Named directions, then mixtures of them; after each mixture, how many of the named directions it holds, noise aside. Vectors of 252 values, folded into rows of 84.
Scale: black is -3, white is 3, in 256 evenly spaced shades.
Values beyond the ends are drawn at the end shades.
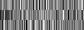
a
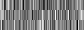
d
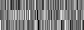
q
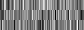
one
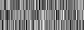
three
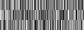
two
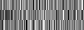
one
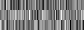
two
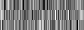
one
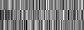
one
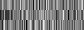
one
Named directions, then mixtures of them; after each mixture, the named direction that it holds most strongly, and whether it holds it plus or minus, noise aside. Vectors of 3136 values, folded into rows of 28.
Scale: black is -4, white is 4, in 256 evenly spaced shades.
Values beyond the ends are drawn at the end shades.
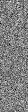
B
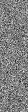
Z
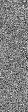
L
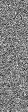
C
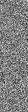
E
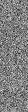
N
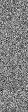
N, minus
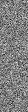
C, plus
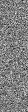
C, plus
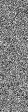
C, plus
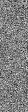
L, minus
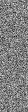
C, minus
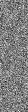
B, minus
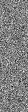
Z, plus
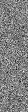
Z, plus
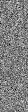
B, plus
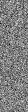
B, plus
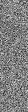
N, plus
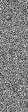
N, minus
